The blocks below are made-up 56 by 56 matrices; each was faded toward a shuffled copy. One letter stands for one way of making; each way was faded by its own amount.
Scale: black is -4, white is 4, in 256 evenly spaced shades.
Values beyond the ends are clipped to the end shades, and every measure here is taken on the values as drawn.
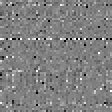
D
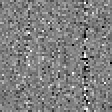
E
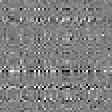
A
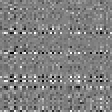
A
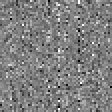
E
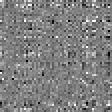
D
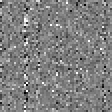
E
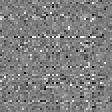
D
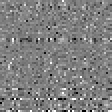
D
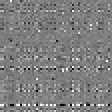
A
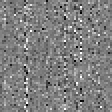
E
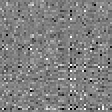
D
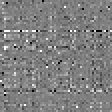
D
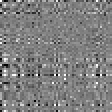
A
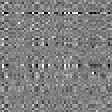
A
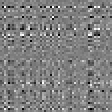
A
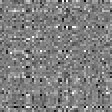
D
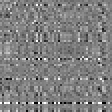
A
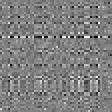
A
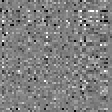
D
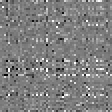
D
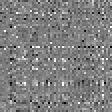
D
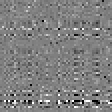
A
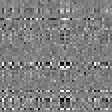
A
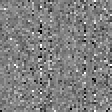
E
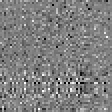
D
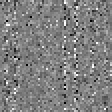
E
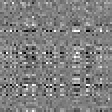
A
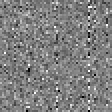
E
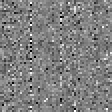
E
